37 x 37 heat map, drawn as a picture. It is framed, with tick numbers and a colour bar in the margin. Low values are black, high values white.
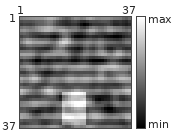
An odd patch, higher than its surroundings, sits in the bottom middle. The bottom middle is the ninth with the highest average. Stripes running across repeat 9 times from top to bottom. Overall the values sit about 40% of the way up the scale.
